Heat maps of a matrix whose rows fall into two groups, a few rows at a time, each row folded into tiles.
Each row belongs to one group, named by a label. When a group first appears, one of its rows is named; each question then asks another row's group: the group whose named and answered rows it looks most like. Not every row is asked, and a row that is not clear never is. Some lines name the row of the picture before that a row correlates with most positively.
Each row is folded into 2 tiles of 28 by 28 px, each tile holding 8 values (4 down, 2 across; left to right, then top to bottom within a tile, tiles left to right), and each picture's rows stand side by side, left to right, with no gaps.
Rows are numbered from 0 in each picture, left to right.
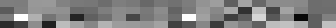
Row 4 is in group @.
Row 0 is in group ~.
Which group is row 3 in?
~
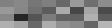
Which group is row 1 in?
@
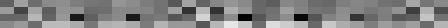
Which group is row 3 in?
@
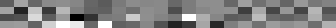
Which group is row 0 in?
@
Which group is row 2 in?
~
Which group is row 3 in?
~
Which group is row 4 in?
@
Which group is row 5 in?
@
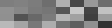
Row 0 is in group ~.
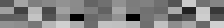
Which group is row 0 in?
@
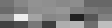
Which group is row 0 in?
~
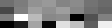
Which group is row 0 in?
~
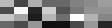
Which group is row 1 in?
~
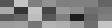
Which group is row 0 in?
@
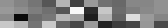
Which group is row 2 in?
~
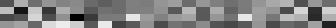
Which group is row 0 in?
@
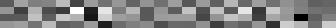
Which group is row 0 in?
@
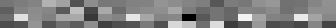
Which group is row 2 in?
~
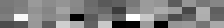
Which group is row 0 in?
~
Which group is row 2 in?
~
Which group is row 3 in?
@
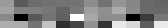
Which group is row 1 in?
~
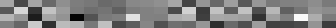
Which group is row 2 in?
~
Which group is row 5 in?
~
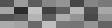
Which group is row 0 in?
@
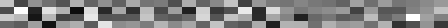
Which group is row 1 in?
@
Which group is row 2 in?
@
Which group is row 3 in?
@
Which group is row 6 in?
@
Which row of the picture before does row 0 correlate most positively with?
1
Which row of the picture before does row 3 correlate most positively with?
0
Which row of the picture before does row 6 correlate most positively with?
0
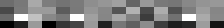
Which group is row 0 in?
~
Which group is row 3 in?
~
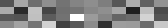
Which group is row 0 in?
@
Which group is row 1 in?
~
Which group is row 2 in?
@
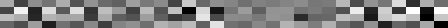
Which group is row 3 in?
@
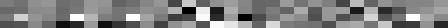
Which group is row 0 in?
~
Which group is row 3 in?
@
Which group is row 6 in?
@
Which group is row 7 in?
~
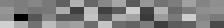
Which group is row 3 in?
~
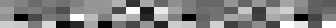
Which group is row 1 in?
~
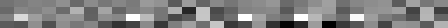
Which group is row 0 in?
~
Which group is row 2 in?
~
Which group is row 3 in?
@
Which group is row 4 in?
~
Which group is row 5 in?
~
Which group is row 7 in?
@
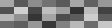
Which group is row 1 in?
@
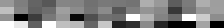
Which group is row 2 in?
~
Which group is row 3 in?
~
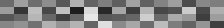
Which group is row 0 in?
@
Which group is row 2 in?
@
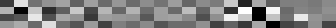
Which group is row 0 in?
@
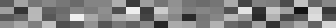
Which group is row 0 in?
@
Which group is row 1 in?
~
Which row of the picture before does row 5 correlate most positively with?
0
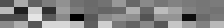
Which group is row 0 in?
@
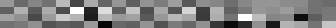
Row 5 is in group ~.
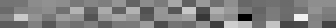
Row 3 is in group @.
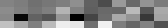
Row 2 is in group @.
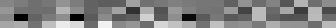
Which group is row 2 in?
@
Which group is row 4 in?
@
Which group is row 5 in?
@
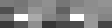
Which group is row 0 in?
~
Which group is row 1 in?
~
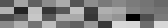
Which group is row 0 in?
@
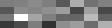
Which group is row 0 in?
~
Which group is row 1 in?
@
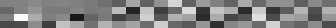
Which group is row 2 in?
@
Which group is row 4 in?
@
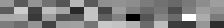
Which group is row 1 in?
@
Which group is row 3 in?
~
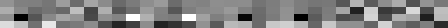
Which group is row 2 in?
~
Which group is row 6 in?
@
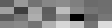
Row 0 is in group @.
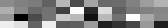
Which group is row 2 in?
~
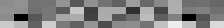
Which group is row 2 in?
@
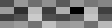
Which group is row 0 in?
@
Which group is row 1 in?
@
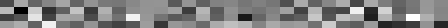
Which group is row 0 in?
@
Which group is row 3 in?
@
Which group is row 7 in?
~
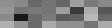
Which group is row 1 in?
@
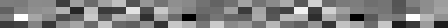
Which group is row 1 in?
@
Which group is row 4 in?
@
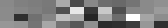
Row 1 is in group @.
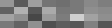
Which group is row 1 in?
~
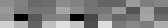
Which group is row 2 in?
@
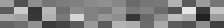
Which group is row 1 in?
~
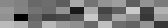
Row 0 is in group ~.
